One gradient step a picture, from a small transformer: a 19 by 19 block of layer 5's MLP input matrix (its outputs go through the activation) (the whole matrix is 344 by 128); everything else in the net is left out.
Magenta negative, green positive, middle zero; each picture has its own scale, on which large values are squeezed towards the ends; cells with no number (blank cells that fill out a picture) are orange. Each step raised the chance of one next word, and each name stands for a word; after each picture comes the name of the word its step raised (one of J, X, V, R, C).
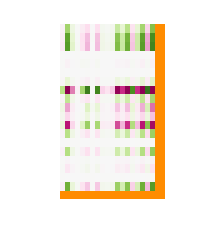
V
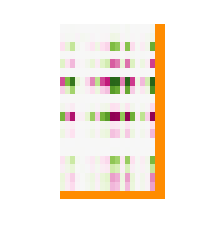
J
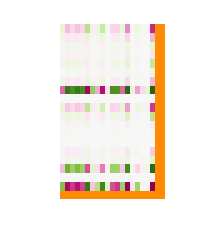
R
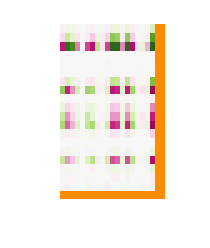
V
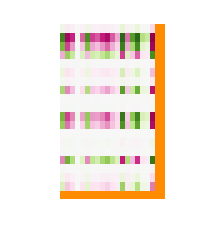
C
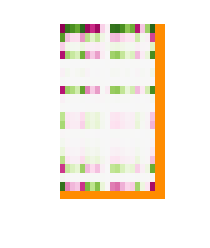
R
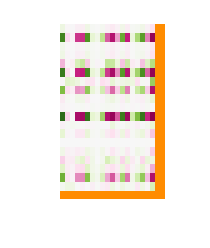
C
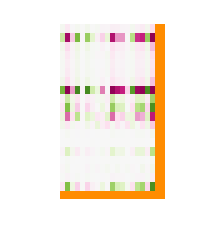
C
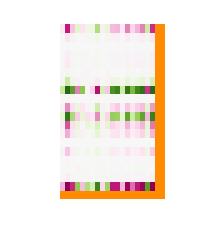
R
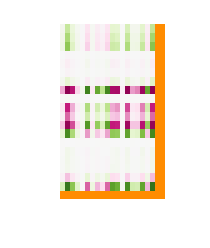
V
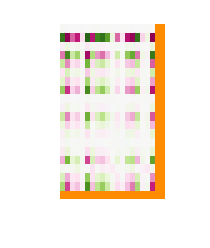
C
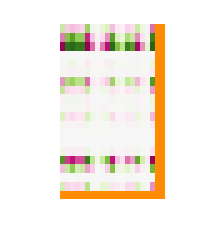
V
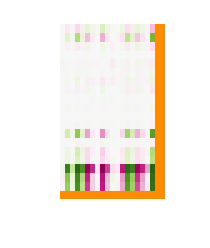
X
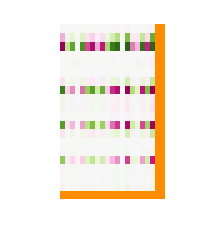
V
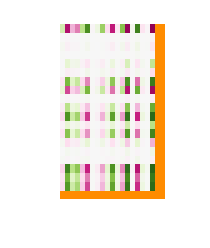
X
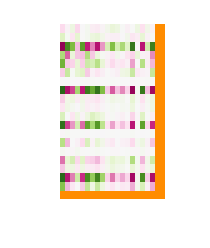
X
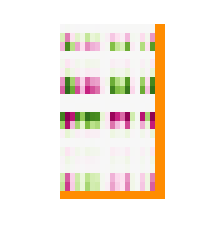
J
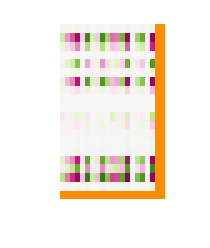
C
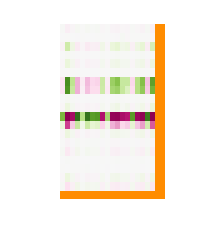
J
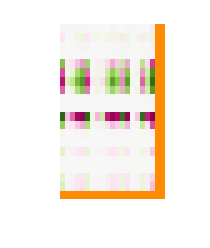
J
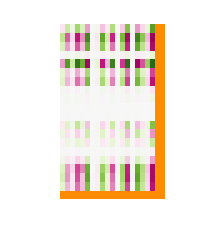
C
